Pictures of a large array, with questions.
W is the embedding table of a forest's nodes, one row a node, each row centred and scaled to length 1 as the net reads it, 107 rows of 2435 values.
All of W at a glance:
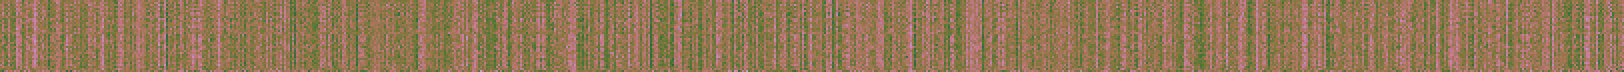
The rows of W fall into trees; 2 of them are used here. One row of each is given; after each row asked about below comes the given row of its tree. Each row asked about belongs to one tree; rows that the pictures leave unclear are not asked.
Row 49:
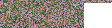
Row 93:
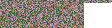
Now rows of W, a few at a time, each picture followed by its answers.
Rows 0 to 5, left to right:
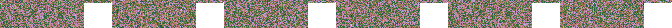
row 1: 49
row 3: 49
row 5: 49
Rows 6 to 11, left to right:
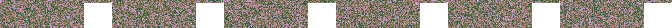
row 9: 49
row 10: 93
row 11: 49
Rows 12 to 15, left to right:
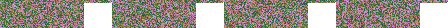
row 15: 49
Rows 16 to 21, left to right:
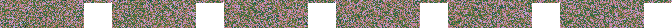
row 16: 49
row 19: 93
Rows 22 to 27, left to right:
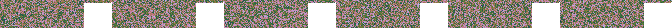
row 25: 49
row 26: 49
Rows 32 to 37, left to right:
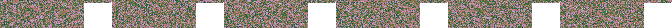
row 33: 49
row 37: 49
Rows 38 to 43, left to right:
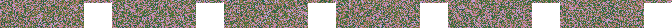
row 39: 93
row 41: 93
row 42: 93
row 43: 49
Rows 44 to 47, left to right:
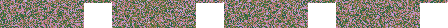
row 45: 49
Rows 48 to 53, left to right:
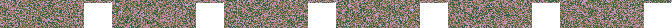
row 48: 49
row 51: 93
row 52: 93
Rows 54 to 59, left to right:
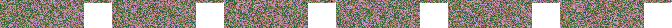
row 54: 93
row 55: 93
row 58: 93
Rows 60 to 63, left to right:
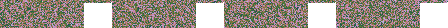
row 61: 93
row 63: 49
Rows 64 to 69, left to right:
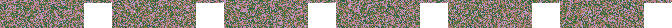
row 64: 93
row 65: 93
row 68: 93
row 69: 49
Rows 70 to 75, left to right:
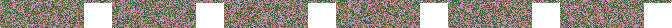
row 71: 49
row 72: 93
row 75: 93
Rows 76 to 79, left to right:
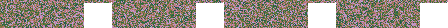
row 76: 93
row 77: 93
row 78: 49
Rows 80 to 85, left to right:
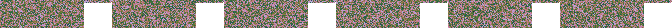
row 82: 93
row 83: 93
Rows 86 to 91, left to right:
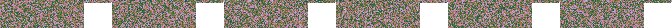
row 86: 93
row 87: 93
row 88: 93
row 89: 49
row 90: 93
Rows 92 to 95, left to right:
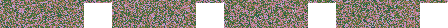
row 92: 93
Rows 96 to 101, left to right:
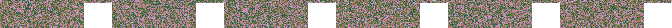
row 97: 93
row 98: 93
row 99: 49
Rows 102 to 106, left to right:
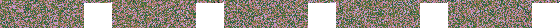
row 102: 93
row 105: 49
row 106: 49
